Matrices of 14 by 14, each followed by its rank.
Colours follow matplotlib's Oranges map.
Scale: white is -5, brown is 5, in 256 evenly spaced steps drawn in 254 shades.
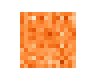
three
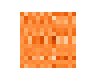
two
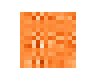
two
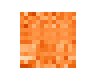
three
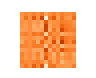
two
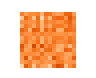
three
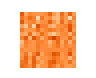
three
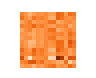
two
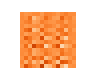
two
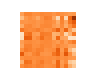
two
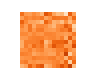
three
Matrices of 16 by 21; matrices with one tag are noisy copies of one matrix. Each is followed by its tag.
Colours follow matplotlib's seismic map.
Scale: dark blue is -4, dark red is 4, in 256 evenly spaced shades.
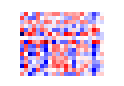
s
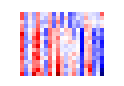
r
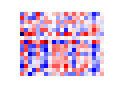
s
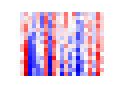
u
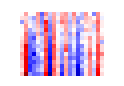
u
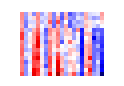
r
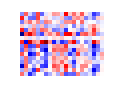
s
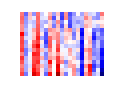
r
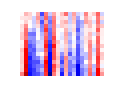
u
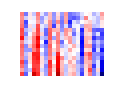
r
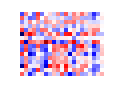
s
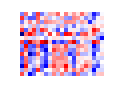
s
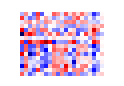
s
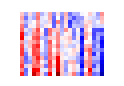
r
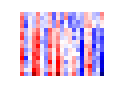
r
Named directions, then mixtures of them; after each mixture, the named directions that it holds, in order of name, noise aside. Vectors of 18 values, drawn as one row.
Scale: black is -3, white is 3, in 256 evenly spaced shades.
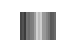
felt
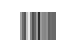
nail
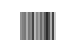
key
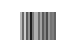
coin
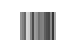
key, nail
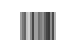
key, nail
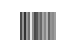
coin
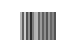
coin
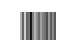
coin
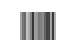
key, nail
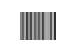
coin, key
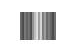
coin, felt
